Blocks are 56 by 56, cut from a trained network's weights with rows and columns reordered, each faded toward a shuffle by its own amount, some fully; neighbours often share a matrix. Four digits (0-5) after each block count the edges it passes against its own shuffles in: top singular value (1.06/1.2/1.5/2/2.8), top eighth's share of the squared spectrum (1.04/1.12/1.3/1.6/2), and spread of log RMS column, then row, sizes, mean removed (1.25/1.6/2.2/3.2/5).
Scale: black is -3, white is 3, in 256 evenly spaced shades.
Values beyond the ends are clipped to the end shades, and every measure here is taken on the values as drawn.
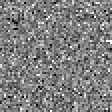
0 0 0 0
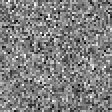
0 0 0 0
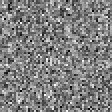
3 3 1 0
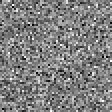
0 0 0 0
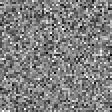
0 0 0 0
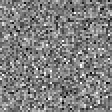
0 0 0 0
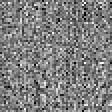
3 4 2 2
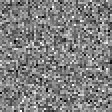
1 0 0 0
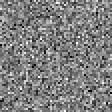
0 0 0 0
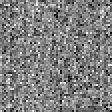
2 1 0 0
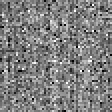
2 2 0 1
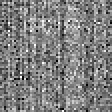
3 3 1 2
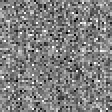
2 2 0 1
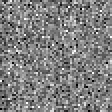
1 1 0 0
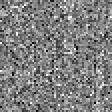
1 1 0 0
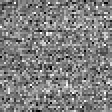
2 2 1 0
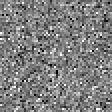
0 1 0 0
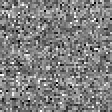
1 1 1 0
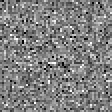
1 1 0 0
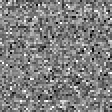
2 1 0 0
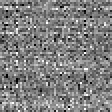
3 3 2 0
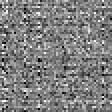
3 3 3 0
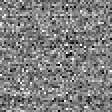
2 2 2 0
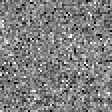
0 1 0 0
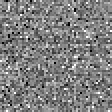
1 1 1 0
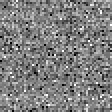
2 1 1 0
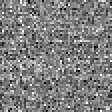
2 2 1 0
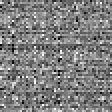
3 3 3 0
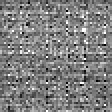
3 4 3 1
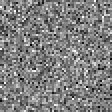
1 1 0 0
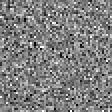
1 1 0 0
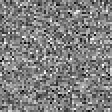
2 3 0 1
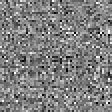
3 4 2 2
